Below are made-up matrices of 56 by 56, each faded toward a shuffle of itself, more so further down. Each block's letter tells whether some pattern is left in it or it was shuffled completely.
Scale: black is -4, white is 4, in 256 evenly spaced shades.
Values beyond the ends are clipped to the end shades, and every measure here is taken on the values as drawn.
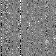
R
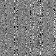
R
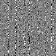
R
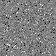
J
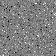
J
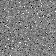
J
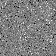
J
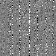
R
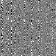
R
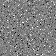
J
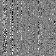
R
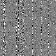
R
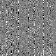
R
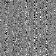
R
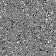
J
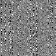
R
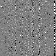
R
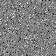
J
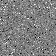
J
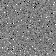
J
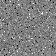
J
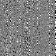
R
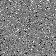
J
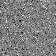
J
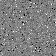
J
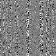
R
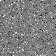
J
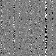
R
